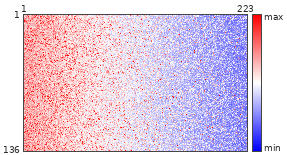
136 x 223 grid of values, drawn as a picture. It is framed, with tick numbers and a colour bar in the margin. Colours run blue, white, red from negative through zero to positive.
Grain: fine. Stripes: none. Slope: up to the left. Average level on the scale: 50%.
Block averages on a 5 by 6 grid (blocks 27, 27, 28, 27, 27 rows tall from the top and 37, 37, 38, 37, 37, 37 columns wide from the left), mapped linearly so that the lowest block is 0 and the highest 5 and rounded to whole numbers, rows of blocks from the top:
5 4 3 2 1 0 / 5 4 3 2 1 0 / 5 4 3 2 1 0 / 5 4 3 2 1 0 / 5 4 3 2 1 0
